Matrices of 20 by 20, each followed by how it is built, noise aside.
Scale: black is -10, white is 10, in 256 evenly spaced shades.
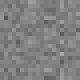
low rank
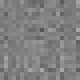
low rank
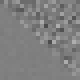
upper triangular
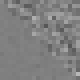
upper triangular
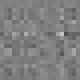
low rank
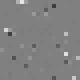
sparse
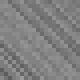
Toeplitz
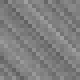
Toeplitz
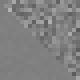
upper triangular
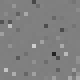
sparse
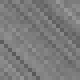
Toeplitz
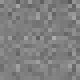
low rank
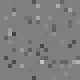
sparse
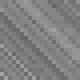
Toeplitz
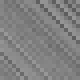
Toeplitz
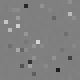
sparse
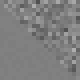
upper triangular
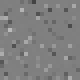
sparse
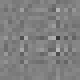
low rank
